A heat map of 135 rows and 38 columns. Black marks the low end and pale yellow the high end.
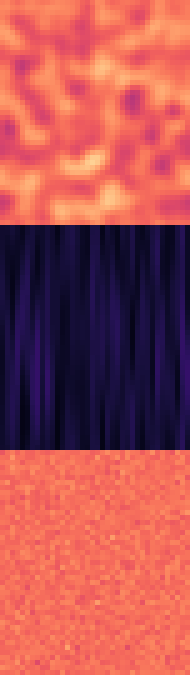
The table splits into 3 rows of 1 panel. Panel 1,1: high, blotchy. Panel 2,1: very low, streaked downward, faint in contrast. Panel 3,1: high, fine-grained, faint in contrast.
